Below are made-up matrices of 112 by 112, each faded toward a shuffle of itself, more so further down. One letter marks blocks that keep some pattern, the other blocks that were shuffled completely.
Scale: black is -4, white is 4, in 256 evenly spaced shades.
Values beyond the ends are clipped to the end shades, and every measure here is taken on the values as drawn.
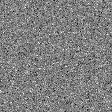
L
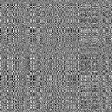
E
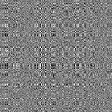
E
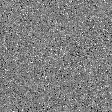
L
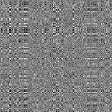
E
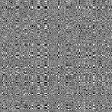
E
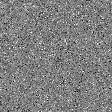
L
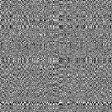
E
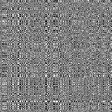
E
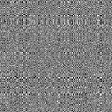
E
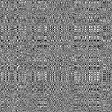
E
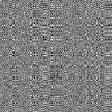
E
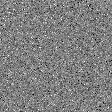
L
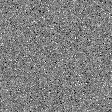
L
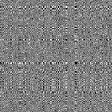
E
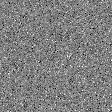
L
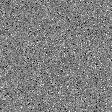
L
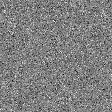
L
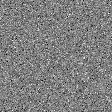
L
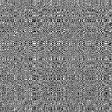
E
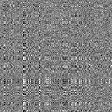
E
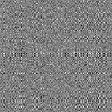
E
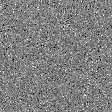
L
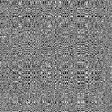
E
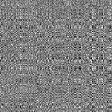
E
